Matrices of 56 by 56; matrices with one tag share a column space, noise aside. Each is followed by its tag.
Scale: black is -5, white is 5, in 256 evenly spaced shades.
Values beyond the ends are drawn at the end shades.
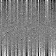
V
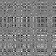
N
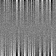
V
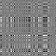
N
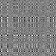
N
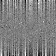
V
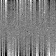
V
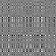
N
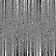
V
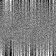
V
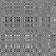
N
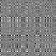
N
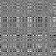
N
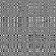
N
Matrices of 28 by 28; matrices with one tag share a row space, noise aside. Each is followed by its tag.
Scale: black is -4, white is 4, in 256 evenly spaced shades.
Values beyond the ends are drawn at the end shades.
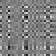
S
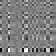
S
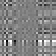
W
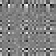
S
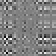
W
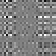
W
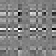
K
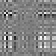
W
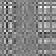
W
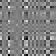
S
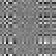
W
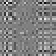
W
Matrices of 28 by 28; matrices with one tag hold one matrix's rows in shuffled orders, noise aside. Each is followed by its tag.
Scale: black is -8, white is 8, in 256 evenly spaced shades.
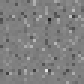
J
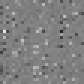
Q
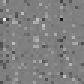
Q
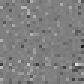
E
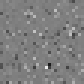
J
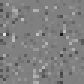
Q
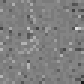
E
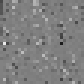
Q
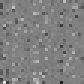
Q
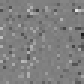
E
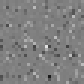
J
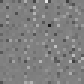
J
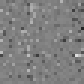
E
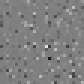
J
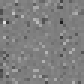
Q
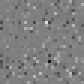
J
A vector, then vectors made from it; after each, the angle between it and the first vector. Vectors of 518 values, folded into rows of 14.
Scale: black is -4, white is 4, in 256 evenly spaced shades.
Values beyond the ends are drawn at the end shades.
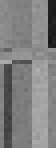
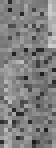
partly opposed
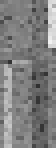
nearly opposite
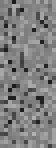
orthogonal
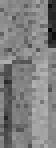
nearly parallel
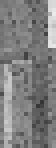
nearly opposite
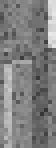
nearly opposite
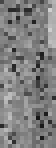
partly opposed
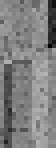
nearly parallel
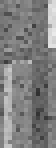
nearly opposite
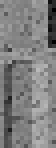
nearly parallel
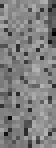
partly aligned
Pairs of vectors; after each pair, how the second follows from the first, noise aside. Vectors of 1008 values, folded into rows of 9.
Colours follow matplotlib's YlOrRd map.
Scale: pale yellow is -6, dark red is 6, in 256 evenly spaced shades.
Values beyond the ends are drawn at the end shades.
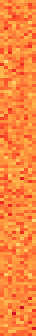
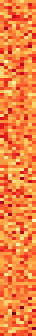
scaled up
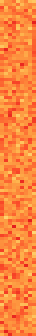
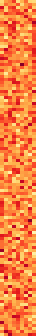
scaled up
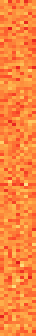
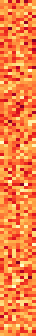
scaled up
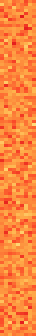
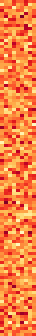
scaled up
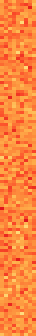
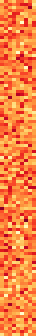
scaled up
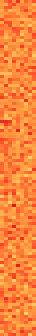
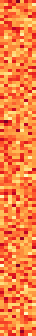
scaled up
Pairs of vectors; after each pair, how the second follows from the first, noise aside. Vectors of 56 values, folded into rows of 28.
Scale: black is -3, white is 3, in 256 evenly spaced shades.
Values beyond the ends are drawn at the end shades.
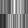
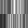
copied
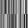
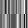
copied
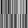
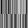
copied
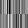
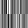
negated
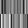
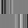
partly zeroed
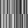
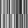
copied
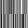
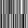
copied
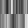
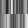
copied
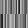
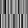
wrapped around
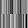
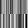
copied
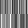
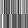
wrapped around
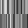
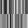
negated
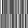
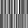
wrapped around
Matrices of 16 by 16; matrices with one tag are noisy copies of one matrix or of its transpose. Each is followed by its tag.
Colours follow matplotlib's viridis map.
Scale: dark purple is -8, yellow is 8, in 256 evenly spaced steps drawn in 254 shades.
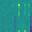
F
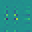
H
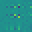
H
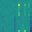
F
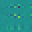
H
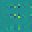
H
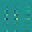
H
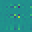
H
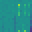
F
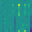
F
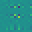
H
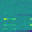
F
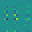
H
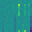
F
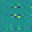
H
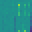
F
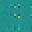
H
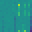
F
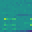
F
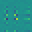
H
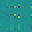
H
